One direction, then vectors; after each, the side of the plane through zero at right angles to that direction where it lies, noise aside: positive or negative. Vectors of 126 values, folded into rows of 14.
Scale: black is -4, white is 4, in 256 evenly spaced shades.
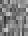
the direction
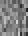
negative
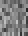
negative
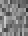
negative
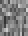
positive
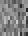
negative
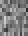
negative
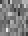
positive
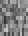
positive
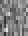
positive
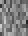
negative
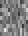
positive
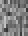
negative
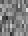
positive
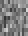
positive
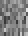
positive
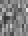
positive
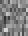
positive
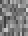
positive
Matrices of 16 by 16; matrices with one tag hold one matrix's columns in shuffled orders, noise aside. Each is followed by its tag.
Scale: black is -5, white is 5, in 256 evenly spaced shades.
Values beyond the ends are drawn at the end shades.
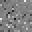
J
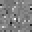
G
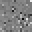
J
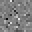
J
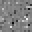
G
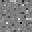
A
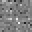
A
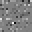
A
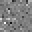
A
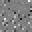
J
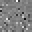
J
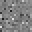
J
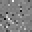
J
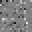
A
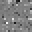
A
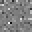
A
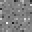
A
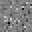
G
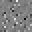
J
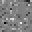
A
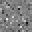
G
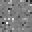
A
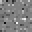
A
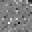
A
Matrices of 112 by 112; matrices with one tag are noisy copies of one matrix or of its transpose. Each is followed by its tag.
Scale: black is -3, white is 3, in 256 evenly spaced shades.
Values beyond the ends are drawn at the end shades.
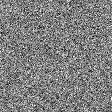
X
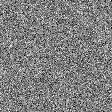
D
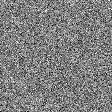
D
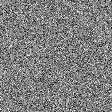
D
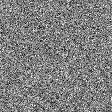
X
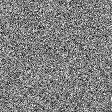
X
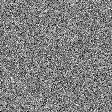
D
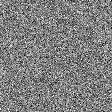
D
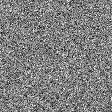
X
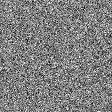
X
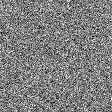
X
